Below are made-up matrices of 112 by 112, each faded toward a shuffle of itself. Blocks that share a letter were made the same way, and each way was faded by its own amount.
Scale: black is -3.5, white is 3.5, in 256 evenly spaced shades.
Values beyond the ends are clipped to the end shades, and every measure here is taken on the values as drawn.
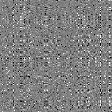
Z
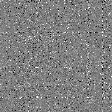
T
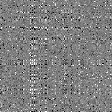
Z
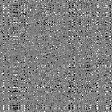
Z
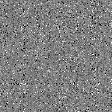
T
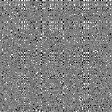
Z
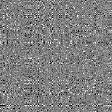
Z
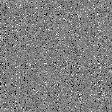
T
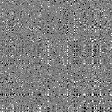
Z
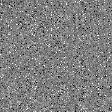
T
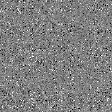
T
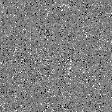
T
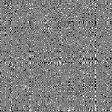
Z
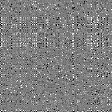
Z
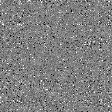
T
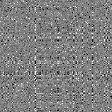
Z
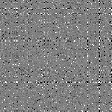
Z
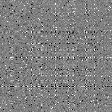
Z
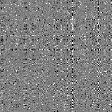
Z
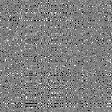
Z
